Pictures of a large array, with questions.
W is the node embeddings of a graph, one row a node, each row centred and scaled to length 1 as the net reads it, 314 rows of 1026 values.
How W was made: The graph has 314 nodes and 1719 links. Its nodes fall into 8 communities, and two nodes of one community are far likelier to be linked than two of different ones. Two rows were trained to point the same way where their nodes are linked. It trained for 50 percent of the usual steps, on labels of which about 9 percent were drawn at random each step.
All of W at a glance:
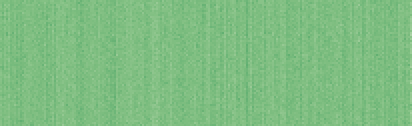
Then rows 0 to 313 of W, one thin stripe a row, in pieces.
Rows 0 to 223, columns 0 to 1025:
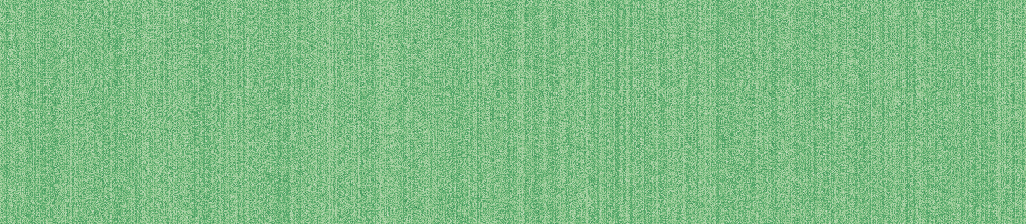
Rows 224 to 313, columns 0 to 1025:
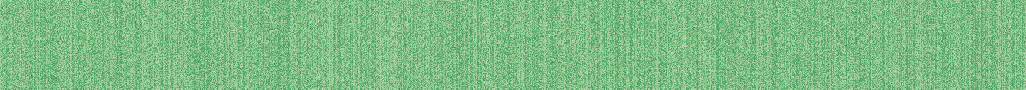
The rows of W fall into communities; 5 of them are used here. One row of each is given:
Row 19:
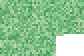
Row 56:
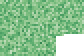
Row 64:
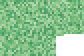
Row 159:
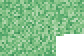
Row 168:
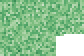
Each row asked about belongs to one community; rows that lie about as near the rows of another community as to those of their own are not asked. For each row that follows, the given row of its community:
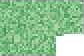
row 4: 159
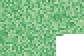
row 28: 159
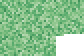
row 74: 64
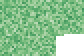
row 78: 56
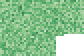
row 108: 168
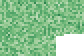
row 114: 64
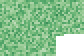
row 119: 168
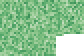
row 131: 159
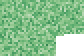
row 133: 168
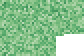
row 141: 159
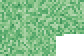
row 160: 64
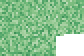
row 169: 159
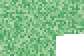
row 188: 19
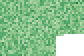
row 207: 56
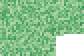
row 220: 19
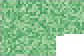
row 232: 64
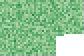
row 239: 168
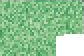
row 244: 56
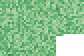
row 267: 159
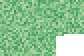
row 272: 168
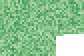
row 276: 19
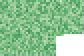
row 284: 64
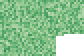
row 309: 168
